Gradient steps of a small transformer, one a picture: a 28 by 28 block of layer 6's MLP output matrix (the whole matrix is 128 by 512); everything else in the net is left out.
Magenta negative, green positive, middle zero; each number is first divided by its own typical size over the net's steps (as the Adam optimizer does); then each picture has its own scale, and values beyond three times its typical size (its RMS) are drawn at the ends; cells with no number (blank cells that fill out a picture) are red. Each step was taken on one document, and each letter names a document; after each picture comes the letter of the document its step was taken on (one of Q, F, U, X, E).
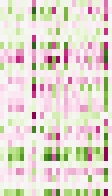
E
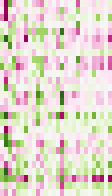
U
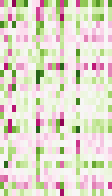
U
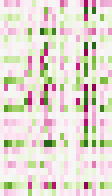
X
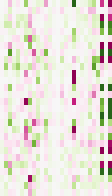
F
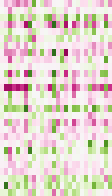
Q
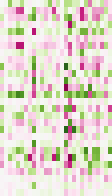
E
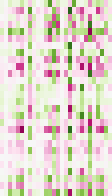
E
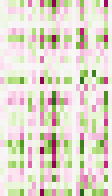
X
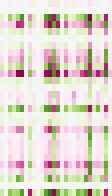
E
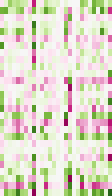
Q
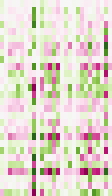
E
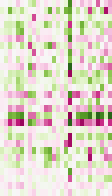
Q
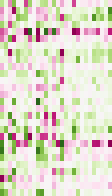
U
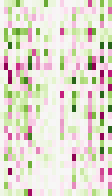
F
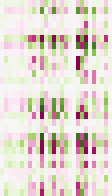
X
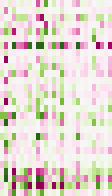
U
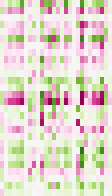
X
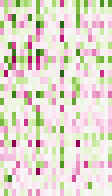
U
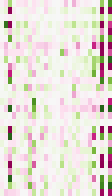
F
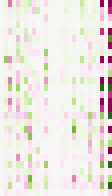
F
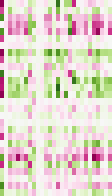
Q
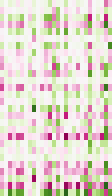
E
